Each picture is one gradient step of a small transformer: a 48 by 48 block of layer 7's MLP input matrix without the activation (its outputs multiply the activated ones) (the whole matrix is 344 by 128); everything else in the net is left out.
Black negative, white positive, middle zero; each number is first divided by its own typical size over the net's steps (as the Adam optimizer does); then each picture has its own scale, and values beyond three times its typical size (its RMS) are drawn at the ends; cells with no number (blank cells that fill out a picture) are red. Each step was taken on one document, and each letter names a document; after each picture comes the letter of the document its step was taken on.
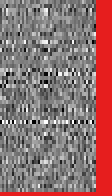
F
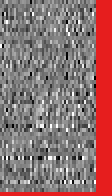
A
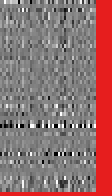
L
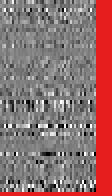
L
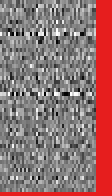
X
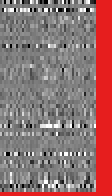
L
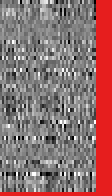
F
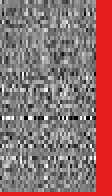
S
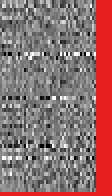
S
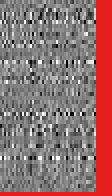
A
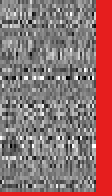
S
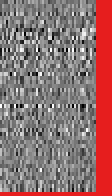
X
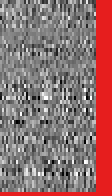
F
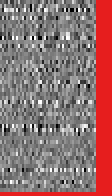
A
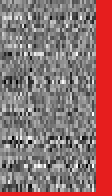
S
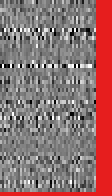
X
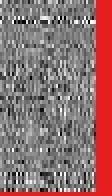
F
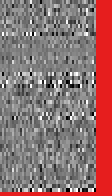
A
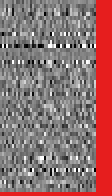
A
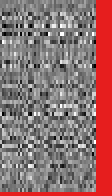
S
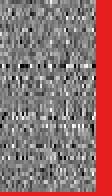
A
